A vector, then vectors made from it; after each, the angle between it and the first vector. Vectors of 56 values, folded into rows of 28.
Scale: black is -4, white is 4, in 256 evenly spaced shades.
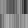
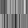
partly opposed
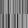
orthogonal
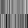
partly opposed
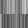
nearly opposite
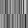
partly opposed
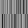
orthogonal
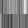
nearly opposite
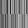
orthogonal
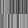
partly aligned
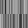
partly opposed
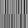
orthogonal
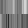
nearly opposite
